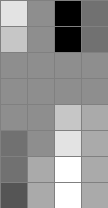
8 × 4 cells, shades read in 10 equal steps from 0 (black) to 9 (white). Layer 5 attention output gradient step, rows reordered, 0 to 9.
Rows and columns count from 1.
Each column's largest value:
8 6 9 6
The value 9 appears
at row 7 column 3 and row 8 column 3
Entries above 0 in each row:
3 3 4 4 4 4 4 4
